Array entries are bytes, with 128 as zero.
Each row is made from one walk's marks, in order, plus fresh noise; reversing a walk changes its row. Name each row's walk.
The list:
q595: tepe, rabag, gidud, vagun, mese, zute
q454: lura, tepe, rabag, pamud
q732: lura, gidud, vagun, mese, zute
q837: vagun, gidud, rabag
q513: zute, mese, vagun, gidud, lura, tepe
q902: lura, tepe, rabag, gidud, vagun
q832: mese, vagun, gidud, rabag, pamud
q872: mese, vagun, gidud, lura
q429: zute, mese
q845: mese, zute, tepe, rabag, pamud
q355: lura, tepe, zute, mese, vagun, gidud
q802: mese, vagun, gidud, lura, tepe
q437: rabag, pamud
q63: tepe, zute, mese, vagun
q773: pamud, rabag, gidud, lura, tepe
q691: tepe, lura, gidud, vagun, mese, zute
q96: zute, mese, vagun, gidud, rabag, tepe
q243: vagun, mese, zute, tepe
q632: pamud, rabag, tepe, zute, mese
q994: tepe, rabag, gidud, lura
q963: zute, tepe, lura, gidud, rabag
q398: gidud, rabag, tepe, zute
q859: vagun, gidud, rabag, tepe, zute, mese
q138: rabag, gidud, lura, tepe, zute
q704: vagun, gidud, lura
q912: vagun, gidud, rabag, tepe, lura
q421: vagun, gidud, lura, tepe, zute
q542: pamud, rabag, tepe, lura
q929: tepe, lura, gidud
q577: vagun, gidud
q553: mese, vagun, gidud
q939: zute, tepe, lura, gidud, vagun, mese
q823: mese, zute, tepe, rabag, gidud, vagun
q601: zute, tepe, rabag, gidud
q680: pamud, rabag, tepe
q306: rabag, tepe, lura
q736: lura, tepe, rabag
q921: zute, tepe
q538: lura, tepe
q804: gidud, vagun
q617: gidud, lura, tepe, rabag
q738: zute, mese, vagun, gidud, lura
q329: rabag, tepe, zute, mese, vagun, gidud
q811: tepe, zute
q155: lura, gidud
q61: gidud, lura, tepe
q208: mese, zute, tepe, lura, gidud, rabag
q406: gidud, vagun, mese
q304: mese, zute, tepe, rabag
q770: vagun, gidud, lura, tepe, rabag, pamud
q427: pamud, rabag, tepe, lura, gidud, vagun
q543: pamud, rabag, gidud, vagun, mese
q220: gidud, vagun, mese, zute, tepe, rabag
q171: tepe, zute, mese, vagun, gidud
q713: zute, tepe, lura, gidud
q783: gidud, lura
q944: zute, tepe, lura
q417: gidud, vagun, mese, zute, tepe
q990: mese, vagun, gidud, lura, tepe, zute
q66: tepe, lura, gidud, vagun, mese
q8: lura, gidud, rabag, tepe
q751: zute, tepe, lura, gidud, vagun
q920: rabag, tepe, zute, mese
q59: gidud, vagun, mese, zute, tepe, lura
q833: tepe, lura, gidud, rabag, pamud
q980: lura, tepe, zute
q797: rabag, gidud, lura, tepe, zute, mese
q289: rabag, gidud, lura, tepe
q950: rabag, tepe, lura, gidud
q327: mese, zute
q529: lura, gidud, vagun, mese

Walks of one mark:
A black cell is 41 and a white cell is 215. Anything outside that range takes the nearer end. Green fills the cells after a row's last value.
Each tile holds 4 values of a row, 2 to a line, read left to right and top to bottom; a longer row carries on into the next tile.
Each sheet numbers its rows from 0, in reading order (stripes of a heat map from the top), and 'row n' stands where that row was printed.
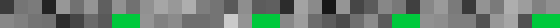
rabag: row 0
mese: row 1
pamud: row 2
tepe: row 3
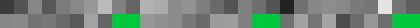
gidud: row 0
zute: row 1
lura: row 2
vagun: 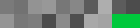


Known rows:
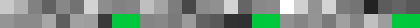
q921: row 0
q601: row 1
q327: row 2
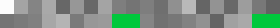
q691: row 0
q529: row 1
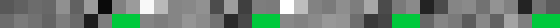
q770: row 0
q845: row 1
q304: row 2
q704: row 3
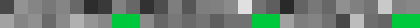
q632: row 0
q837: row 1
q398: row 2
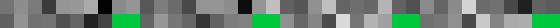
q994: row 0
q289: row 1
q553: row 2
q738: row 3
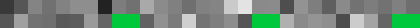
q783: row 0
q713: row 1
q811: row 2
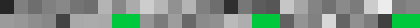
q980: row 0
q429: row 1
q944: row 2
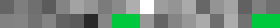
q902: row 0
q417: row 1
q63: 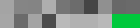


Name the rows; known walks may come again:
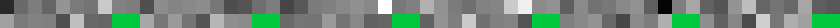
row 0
q398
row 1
q920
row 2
q912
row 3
q713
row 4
q797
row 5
q553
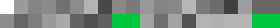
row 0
q220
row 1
q63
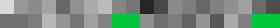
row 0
q939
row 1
q577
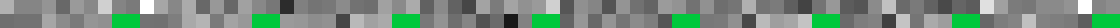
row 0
q66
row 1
q691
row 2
q980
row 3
q736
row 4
q542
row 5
q513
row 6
q872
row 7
q208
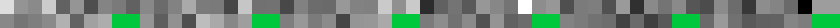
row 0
q732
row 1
q96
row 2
q538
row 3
q8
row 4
q437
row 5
q773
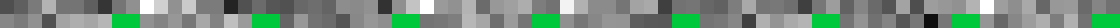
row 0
q990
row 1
q327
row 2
q61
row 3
q59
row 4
q823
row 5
q802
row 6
q454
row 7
q417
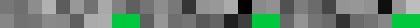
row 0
q529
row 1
q994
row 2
q289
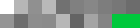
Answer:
q243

